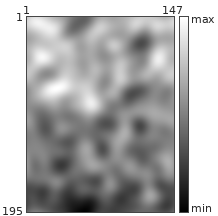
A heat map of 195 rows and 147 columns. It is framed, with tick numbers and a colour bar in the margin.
There is an overall slope up to the top. The field is smooth, with broad soft blobs. No row or column stands out. The values follow a bell shape. There are no lone odd cells.
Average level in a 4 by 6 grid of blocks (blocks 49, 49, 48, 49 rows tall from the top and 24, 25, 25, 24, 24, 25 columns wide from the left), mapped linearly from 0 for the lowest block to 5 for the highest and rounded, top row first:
543434
344323
212212
100111
